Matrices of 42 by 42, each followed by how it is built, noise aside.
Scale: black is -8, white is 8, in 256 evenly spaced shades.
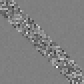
banded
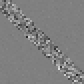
banded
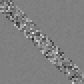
banded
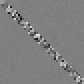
banded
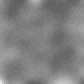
smooth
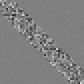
banded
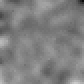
smooth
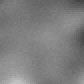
smooth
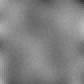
smooth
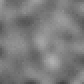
smooth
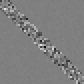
banded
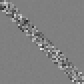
banded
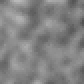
smooth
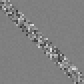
banded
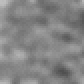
smooth
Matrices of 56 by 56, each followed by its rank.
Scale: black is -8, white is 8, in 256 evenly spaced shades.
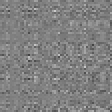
five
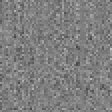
ten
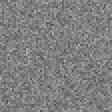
full rank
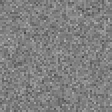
full rank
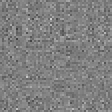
ten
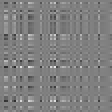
one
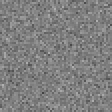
full rank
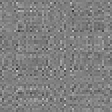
five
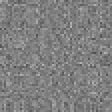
ten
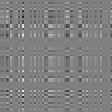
one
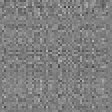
five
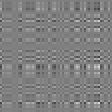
one
